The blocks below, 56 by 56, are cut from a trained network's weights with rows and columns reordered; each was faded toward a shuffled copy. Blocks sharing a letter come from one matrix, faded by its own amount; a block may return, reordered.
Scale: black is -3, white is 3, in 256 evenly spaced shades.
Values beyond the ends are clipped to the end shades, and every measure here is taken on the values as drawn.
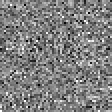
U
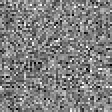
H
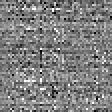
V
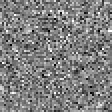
H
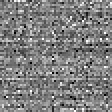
V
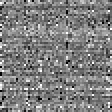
V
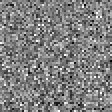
H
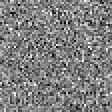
H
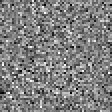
H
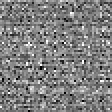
V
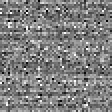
V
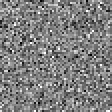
H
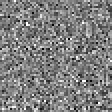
U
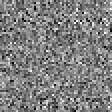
U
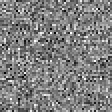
U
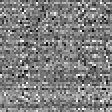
V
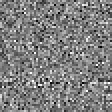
H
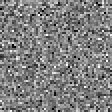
H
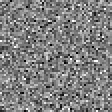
H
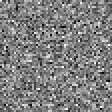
H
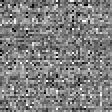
V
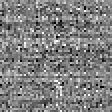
V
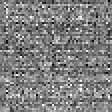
V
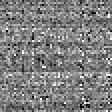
V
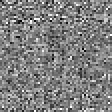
U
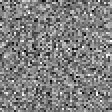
U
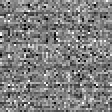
V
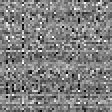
V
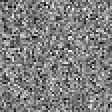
H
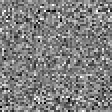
U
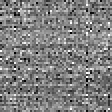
V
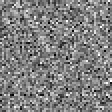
H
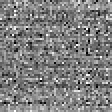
V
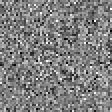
U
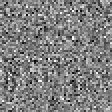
U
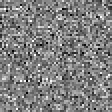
U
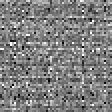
V
